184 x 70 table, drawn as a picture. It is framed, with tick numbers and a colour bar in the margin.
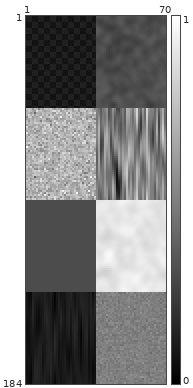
It is made of 4 by 2 panels. Panel 1,1: very low, checkered, faint in contrast. Panel 1,2: low, blotchy, faint in contrast. Panel 2,1: high, fine-grained. Panel 2,2: middling, streaked downward, strong in contrast. Panel 3,1: low, flat. Panel 3,2: very high, blotchy, faint in contrast. Panel 4,1: very low, streaked downward, faint in contrast. Panel 4,2: middling, fine-grained, faint in contrast.
